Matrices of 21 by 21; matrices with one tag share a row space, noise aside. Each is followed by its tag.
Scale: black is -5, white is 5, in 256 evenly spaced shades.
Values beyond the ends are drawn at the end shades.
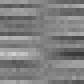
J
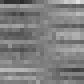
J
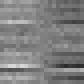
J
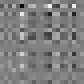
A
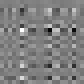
A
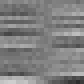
J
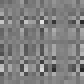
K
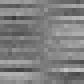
J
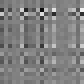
K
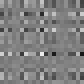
K
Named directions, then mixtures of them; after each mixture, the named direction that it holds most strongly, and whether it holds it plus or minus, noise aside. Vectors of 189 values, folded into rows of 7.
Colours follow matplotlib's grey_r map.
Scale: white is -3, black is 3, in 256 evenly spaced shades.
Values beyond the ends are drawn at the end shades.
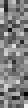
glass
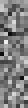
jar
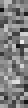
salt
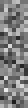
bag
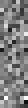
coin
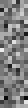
coin, minus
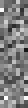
coin, plus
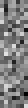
glass, plus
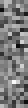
salt, plus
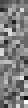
jar, minus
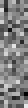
glass, plus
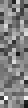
coin, plus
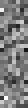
coin, plus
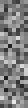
bag, minus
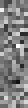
salt, minus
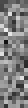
jar, minus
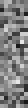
salt, plus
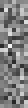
bag, plus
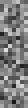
bag, plus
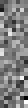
jar, minus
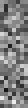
bag, minus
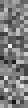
bag, plus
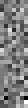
coin, minus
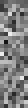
jar, minus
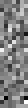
coin, minus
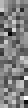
jar, plus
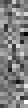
salt, minus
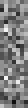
bag, plus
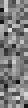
glass, minus
